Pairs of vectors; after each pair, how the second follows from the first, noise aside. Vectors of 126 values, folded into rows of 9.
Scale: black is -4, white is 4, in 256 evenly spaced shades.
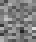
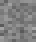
shrunk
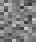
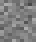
shrunk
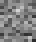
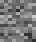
sign-scrambled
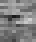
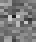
sign-scrambled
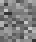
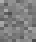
shrunk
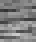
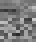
sign-scrambled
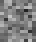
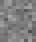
shrunk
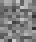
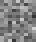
sign-scrambled
